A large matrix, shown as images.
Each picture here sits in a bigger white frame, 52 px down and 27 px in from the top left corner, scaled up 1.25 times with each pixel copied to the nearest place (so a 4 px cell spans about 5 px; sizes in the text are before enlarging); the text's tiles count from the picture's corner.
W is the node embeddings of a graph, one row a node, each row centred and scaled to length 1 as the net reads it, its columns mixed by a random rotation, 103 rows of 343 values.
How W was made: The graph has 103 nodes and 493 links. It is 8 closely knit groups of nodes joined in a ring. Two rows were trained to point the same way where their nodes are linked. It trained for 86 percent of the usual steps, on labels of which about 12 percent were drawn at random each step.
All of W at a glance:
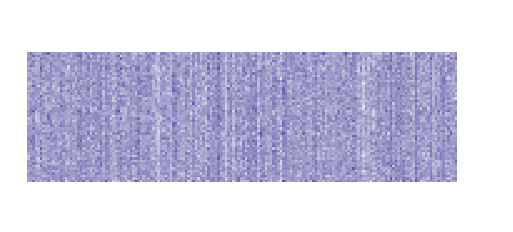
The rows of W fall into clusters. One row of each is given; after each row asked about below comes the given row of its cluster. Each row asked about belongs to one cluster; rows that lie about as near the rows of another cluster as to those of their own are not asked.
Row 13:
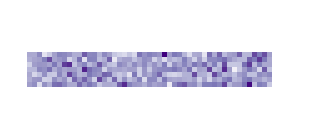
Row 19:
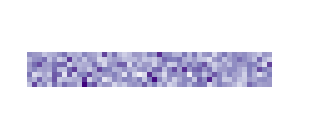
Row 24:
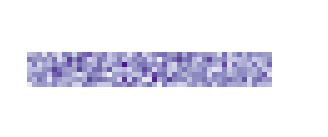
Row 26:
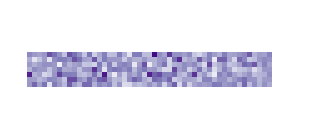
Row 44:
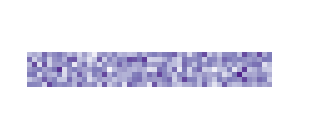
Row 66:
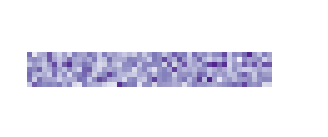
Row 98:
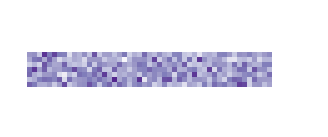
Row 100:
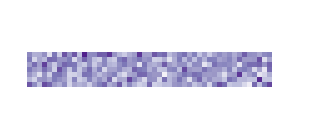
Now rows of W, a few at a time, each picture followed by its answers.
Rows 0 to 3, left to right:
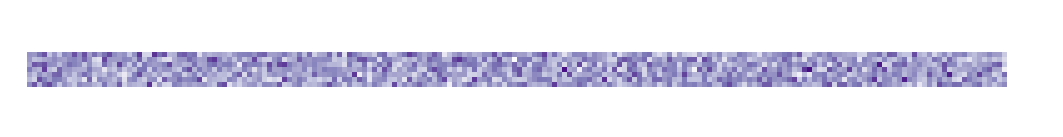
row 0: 100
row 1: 100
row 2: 98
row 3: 98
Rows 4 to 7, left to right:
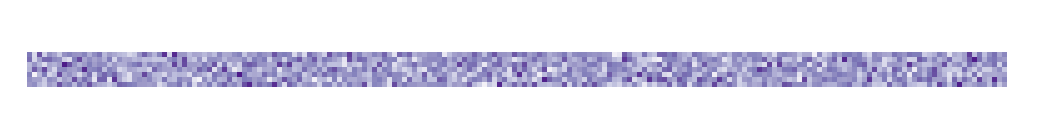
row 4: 13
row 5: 100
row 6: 26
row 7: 44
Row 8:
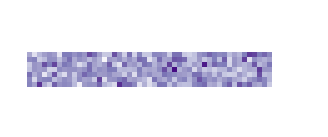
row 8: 66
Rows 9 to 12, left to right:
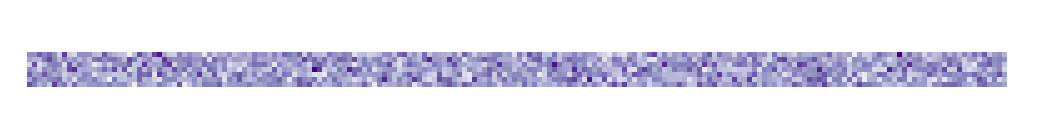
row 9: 98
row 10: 98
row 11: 13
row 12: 13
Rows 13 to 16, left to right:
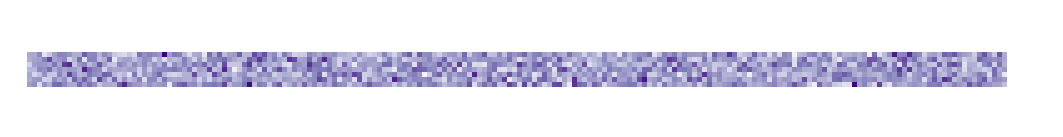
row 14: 13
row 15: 19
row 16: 66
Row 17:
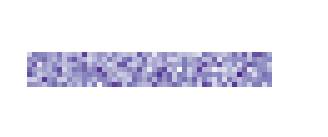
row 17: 44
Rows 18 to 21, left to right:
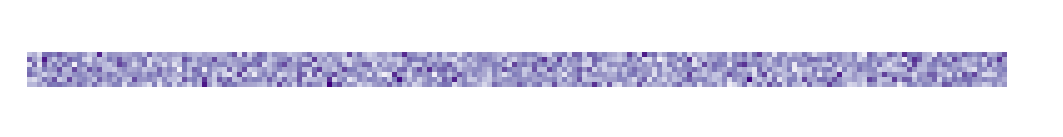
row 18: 44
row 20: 100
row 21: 26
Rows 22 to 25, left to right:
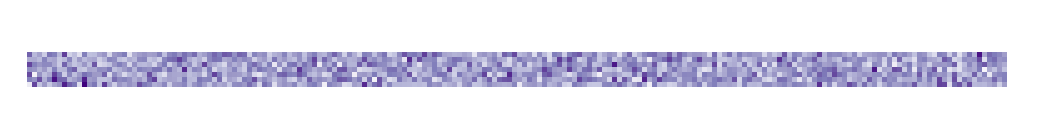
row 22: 19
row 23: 24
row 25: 44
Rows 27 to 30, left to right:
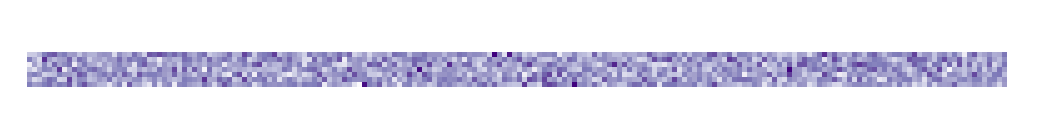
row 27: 44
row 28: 66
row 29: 19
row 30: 24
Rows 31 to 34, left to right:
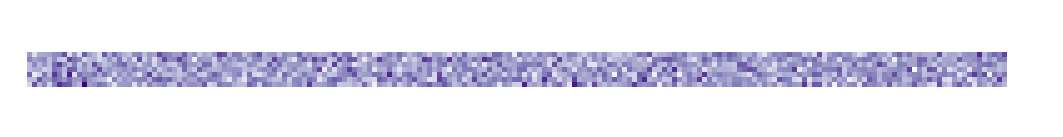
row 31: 19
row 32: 98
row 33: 19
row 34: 44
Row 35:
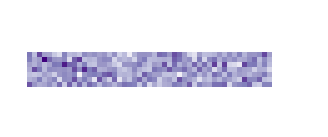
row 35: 13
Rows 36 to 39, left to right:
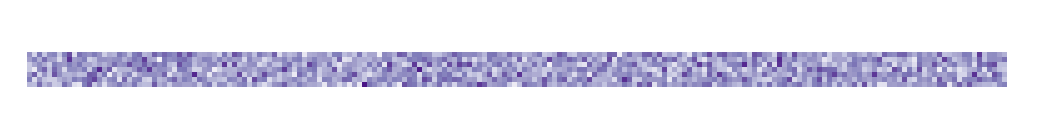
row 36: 24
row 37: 66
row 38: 26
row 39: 44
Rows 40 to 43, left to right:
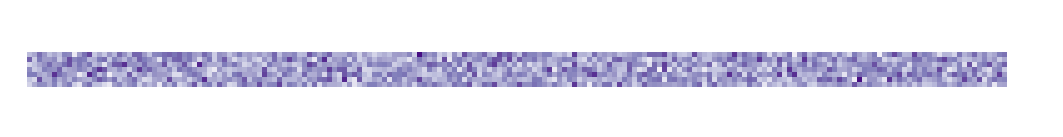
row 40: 24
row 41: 13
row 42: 44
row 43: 24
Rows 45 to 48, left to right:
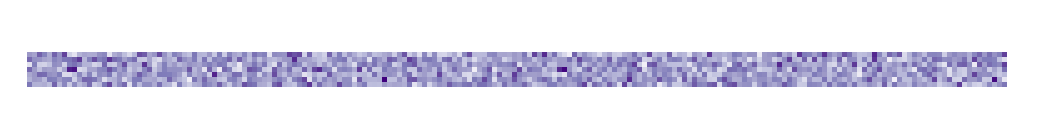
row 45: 98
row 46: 98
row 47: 98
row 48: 100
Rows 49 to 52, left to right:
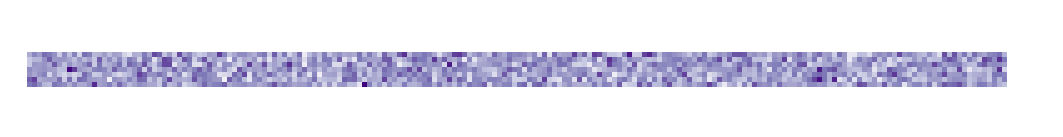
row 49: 98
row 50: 66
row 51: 100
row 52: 13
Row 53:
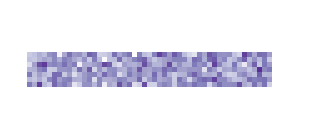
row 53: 66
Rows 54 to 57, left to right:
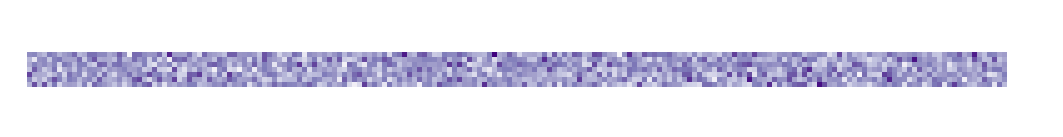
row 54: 26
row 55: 66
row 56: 100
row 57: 19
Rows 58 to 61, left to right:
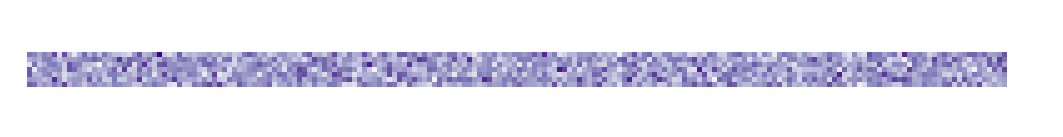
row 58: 98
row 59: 24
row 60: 98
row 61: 26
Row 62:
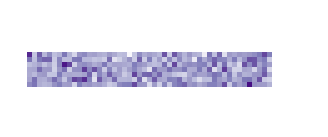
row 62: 13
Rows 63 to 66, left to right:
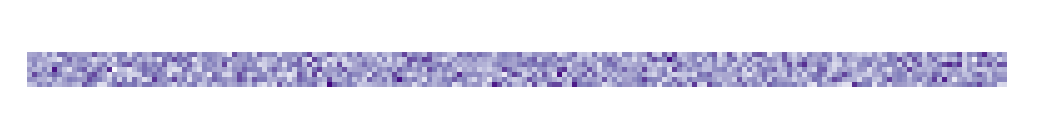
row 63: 24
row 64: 19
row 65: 19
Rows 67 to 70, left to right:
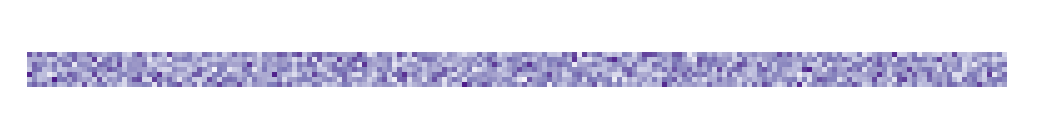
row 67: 26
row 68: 26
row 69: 100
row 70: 98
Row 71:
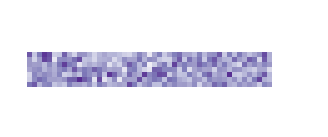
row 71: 13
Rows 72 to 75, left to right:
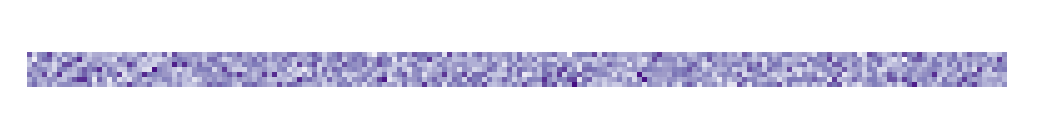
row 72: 13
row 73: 26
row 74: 19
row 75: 26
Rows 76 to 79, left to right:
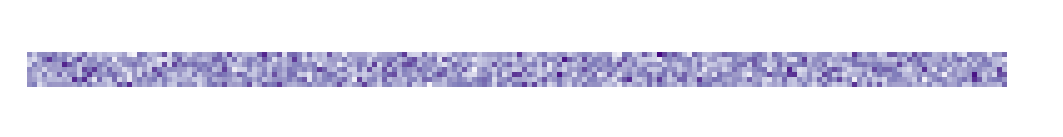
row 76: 13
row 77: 98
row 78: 26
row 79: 24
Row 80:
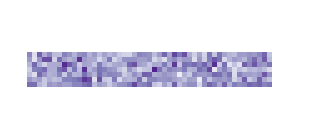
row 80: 13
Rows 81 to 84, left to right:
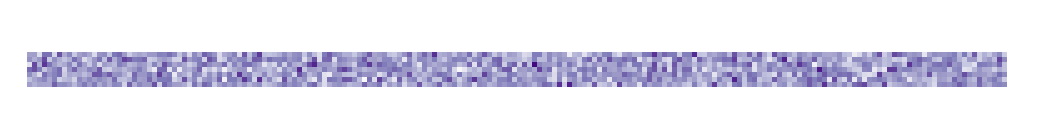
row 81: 44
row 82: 24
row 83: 44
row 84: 13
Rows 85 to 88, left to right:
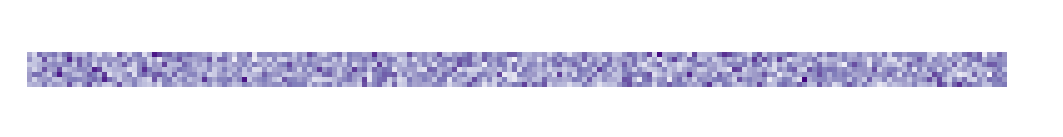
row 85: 24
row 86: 100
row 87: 26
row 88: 44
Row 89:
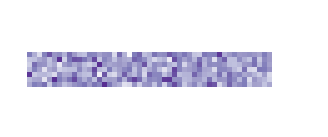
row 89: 26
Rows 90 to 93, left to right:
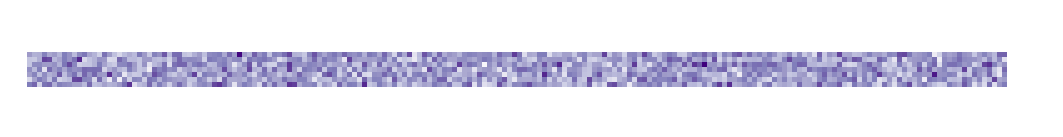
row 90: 13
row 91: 100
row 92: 66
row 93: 100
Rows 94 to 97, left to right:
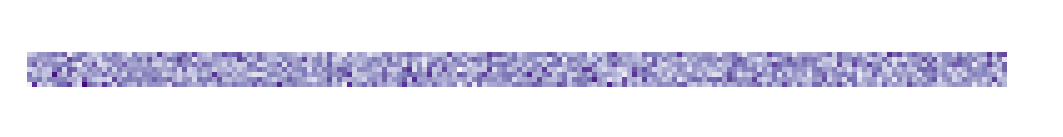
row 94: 19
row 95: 44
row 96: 24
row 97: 100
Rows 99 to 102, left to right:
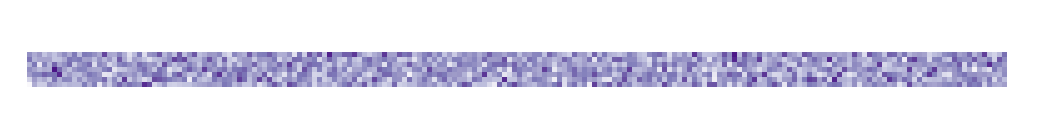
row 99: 24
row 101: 44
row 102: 26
